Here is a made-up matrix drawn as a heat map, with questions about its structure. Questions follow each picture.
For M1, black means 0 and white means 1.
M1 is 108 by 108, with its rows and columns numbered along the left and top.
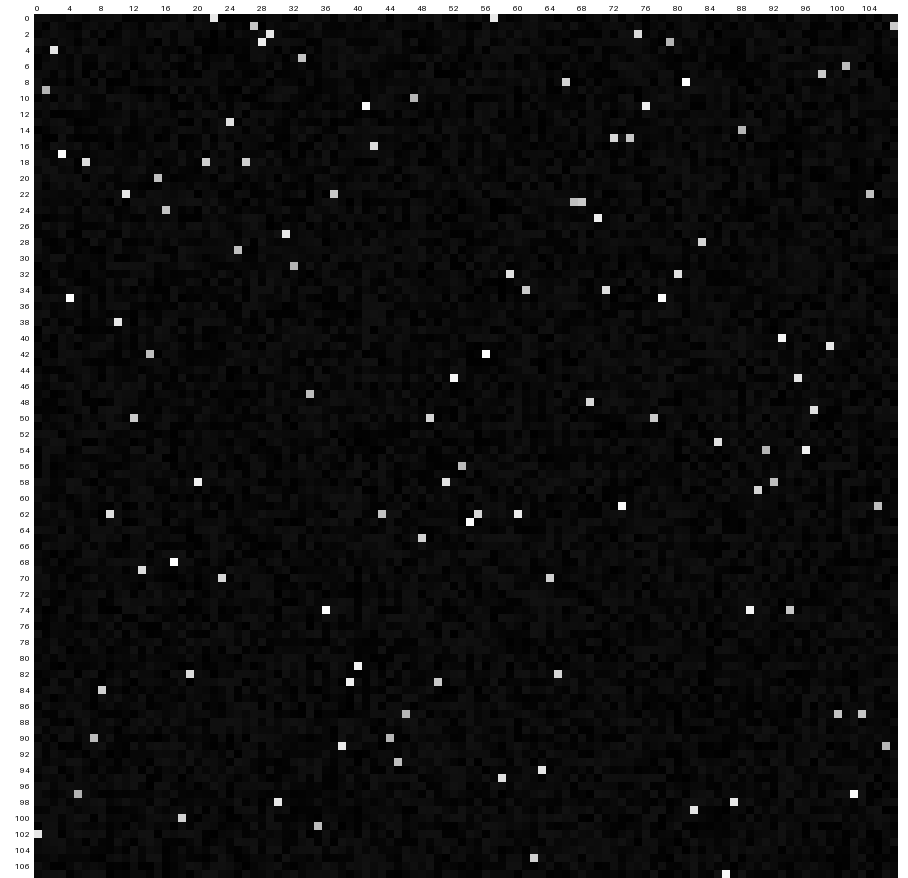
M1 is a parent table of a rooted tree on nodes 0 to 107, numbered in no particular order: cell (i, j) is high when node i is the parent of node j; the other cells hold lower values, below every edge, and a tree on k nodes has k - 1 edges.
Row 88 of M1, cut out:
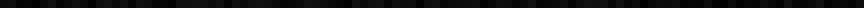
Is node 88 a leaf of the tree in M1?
yes
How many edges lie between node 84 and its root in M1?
0
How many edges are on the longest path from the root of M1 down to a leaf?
67
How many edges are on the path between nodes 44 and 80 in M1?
4
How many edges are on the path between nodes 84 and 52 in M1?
6
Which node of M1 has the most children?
62
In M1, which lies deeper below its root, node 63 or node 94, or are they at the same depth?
node 63
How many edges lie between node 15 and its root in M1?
9
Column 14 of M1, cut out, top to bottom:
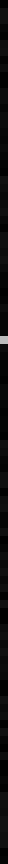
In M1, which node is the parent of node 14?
42
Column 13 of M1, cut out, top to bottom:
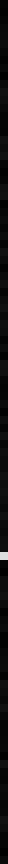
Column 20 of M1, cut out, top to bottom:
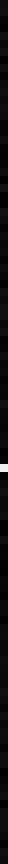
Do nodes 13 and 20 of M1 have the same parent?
no
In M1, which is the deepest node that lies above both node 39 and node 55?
62
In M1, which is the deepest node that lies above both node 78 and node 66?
8
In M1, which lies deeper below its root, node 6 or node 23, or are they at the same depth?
node 23
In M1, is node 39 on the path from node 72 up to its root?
no
